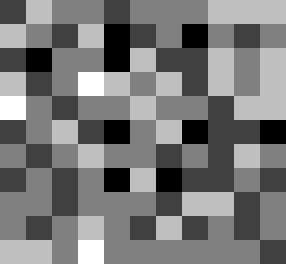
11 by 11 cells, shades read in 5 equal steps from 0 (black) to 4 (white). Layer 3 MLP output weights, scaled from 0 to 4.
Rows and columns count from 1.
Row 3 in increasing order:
0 0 1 1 1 2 2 2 3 3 3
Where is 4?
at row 4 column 4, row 5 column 1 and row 11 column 4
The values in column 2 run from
0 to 3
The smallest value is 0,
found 9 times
